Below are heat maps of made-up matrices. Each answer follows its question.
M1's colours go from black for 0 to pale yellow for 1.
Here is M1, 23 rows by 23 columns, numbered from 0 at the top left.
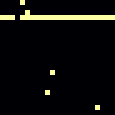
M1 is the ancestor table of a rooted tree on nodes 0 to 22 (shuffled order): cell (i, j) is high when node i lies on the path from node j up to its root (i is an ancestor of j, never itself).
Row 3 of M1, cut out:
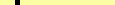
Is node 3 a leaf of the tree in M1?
no
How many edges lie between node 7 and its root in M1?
1
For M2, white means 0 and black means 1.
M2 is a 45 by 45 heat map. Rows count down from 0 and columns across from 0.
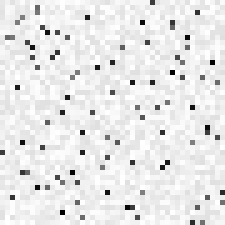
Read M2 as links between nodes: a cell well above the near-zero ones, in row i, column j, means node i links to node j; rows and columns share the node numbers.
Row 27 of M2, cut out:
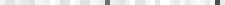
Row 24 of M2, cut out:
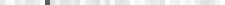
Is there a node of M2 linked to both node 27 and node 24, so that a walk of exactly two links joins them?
no
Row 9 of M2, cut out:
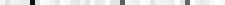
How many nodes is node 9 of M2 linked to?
3
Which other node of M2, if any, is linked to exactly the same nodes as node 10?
node 35
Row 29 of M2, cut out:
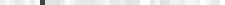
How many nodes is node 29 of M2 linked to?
1
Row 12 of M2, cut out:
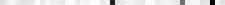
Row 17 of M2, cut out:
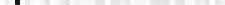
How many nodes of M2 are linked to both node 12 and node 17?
0
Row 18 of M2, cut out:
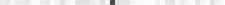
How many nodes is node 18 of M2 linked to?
1
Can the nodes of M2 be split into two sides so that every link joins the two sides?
yes
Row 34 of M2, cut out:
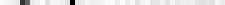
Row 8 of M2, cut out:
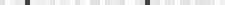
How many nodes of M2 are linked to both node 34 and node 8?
1
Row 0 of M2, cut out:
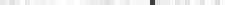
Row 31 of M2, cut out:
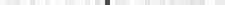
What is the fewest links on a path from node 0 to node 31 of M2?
6
